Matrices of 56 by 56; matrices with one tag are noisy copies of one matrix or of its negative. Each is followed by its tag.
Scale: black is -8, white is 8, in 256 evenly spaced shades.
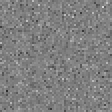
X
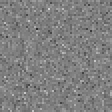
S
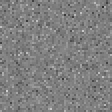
X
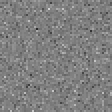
S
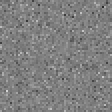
X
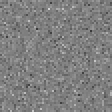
S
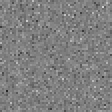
X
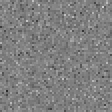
X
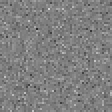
S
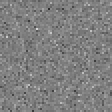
S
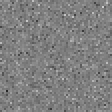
X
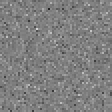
S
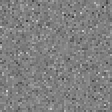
X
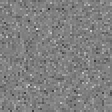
S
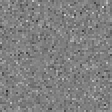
X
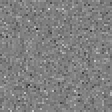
S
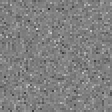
S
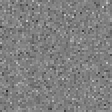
X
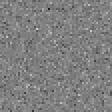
S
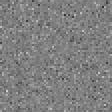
X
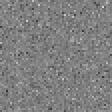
X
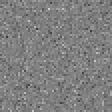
S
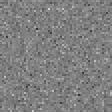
S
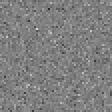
S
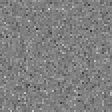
S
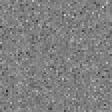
X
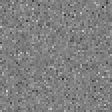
X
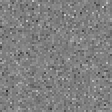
X
